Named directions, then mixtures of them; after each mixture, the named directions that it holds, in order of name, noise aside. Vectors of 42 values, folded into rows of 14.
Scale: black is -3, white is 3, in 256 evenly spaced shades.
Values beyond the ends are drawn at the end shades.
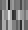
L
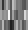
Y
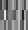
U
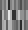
L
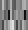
Y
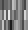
U, Y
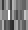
Y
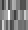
L, Y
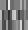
L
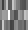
L, Y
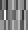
U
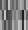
L, U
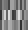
L, U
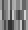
L, Y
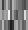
Y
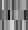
Y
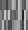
U, Y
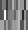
U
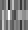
L, Y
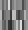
L, Y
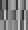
U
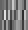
U, Y
